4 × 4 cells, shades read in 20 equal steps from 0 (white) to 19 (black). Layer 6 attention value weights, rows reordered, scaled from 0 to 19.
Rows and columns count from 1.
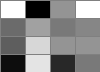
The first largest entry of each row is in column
2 1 1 1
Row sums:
27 37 31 46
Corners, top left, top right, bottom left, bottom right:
0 0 18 10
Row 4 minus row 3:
6 -1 8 2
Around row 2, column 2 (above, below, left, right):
19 3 11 10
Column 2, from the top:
19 7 3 2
